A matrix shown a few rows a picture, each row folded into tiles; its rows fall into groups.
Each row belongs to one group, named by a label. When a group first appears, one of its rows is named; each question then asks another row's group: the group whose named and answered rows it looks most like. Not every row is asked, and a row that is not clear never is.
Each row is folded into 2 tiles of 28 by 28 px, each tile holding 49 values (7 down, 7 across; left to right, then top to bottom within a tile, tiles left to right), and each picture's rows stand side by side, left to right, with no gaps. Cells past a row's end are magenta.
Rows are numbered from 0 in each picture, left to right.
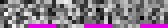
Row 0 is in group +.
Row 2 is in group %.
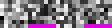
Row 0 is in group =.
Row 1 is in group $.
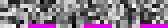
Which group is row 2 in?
$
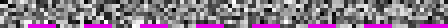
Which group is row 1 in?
=
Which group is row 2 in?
+
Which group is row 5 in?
%
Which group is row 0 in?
+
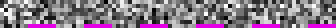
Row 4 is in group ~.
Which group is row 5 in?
=
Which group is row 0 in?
+
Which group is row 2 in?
%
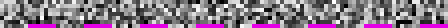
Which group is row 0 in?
~
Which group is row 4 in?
%
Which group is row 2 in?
$
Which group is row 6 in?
+
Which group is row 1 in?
=
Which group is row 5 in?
~
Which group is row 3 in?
=
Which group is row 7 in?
~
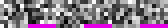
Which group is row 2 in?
$
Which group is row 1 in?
~
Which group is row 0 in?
$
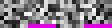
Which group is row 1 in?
=
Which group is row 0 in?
~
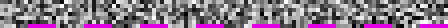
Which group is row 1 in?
+
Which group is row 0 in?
=
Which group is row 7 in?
+
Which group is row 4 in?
+
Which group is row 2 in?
~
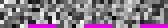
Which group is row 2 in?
=
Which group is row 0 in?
~
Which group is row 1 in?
+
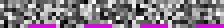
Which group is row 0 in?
+
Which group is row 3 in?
~
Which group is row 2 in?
$
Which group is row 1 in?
~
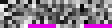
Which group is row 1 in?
$
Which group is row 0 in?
+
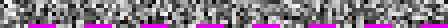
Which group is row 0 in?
%
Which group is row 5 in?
%
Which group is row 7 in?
=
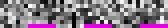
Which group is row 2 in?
%
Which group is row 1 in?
$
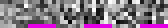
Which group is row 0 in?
=
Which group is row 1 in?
%
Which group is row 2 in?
~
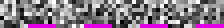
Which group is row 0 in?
~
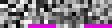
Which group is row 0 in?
+
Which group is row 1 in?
$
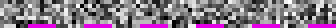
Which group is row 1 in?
+
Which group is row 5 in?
%
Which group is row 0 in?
=
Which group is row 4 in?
~
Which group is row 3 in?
~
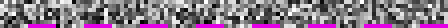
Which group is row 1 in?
%
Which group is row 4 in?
%
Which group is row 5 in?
=
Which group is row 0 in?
~
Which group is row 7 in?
~
